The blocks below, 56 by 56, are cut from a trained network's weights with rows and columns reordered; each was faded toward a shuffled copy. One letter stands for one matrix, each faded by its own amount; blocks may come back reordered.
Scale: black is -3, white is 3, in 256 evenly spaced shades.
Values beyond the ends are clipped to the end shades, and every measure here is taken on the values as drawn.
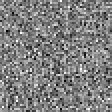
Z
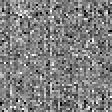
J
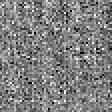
J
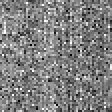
J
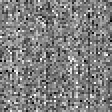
J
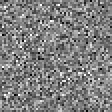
Z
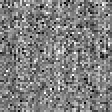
J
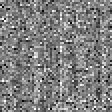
J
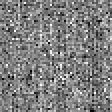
J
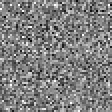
Z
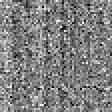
J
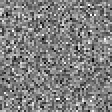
Z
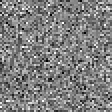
Z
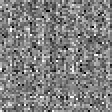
J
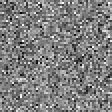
Z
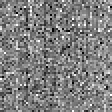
J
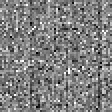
J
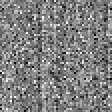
J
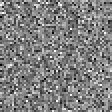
Z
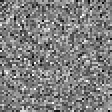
Z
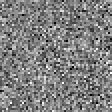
Z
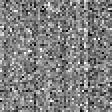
J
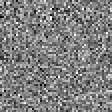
Z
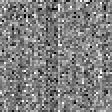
J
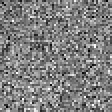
Z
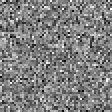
Z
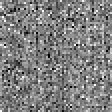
J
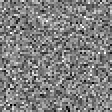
Z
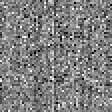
J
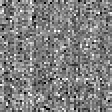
J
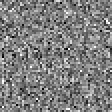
Z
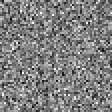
Z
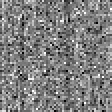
J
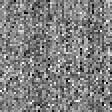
J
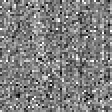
J
